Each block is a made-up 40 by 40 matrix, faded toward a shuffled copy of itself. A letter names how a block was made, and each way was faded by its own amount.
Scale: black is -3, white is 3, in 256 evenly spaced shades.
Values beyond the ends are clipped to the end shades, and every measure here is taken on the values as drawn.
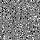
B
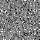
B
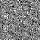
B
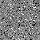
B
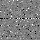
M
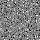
B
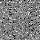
B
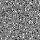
B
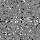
M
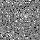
B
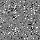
M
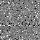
M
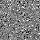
B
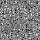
B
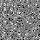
B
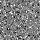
B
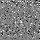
M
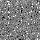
M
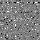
M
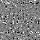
M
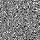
B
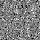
B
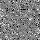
M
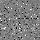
M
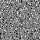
B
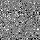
B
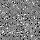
M
